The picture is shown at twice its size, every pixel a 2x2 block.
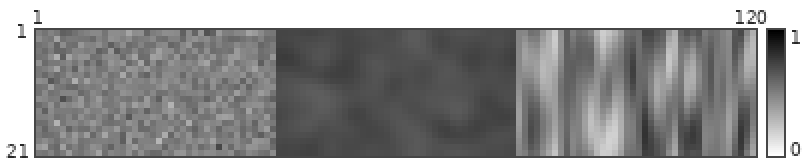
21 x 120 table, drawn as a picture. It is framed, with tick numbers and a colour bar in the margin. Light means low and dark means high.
It is made of 1 by 3 panels. Panel 1,1: middling, fine-grained. Panel 1,2: high, blotchy, faint in contrast. Panel 1,3: middling, streaked downward, strong in contrast.
